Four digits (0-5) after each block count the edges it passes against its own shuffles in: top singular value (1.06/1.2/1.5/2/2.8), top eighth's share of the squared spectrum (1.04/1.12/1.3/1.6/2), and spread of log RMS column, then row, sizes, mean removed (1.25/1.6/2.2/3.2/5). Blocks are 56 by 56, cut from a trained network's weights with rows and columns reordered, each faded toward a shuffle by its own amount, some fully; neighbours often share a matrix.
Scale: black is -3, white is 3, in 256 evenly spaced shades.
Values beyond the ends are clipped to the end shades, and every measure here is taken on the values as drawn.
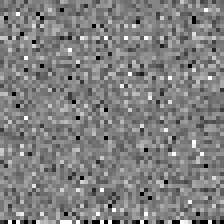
3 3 0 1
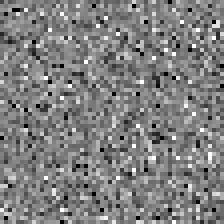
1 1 0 0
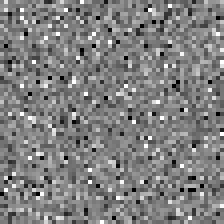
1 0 0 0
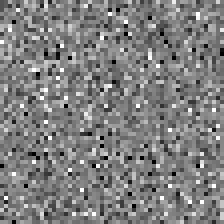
2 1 0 0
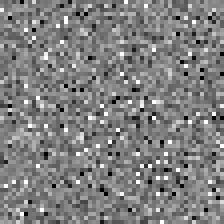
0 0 0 0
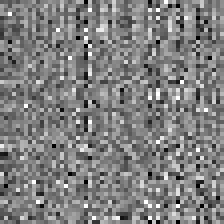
4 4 2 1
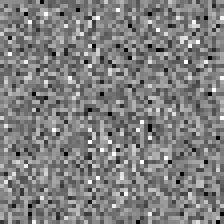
2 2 0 0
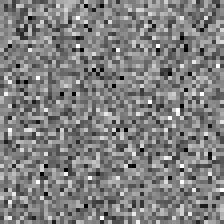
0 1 0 0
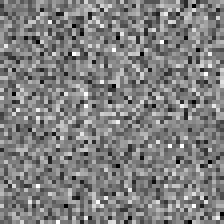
0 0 0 0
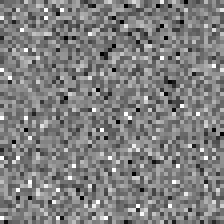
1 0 0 0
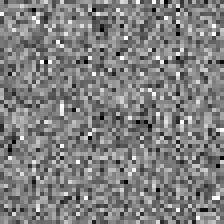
3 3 1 1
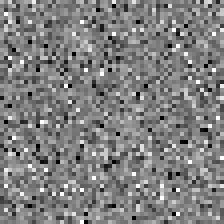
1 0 0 0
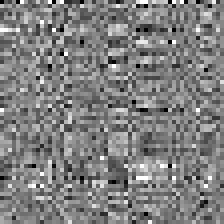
4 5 3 2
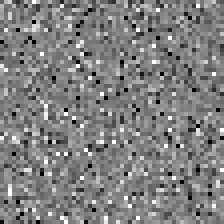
1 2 0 0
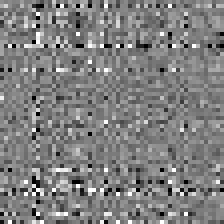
3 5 3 3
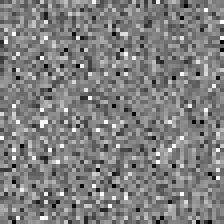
1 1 1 0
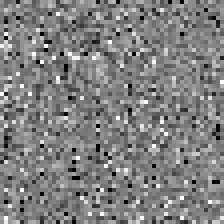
2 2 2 0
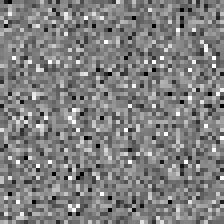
1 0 0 0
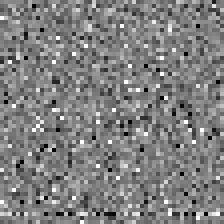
2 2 0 1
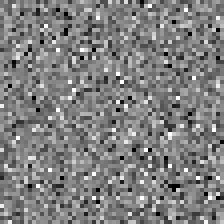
1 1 0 0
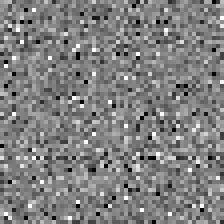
2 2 0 1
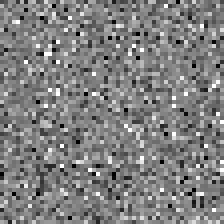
1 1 0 0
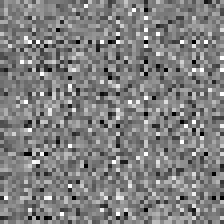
4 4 2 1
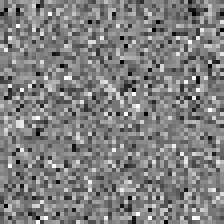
3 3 1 1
